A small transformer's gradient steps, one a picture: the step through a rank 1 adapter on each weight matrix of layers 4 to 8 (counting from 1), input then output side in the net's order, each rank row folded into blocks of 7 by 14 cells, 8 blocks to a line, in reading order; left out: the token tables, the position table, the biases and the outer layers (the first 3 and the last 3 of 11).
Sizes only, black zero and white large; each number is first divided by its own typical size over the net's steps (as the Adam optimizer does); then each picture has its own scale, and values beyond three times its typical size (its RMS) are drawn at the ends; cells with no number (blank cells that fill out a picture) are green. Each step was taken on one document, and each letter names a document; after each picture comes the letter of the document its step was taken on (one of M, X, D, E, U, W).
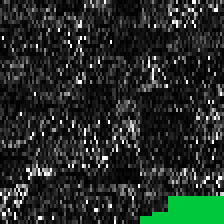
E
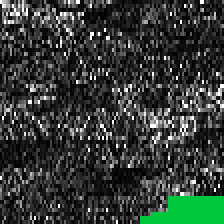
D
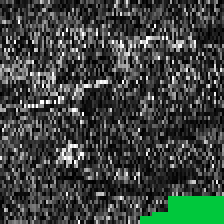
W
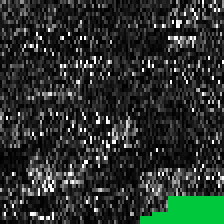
E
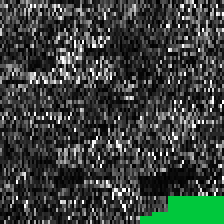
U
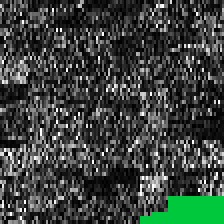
W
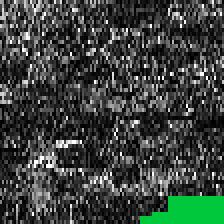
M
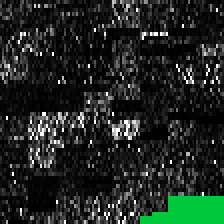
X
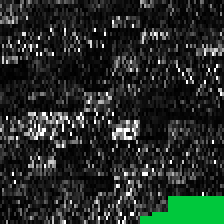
X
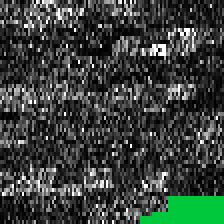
U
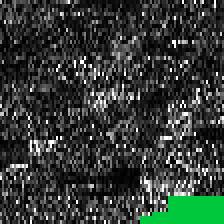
D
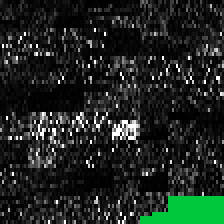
X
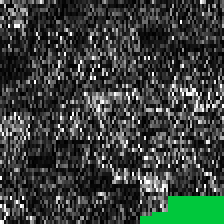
D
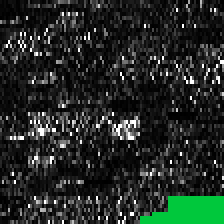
X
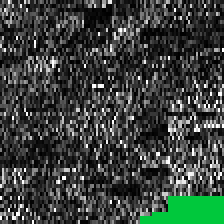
D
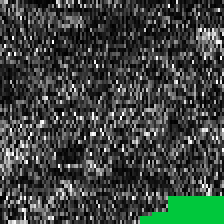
W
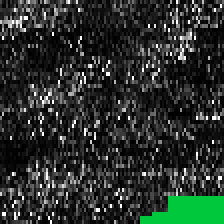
E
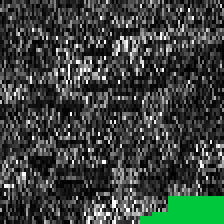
U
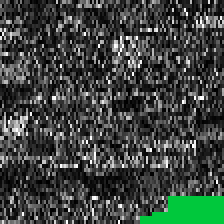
W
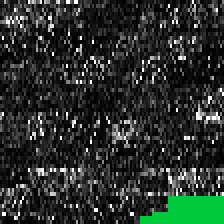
E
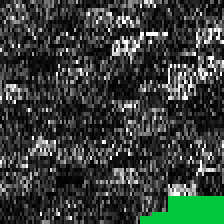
U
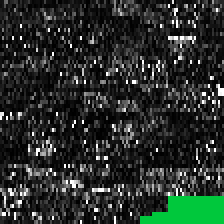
E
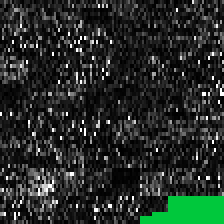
E
